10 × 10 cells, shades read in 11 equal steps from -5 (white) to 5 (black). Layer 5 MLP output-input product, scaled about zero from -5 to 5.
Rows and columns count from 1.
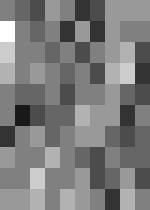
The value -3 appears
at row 3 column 1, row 4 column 9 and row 9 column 3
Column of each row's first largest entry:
6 5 6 10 5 2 1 7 7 8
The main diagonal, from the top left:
0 0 0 0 2 -2 -1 0 -1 0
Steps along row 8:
up same down up up up down up same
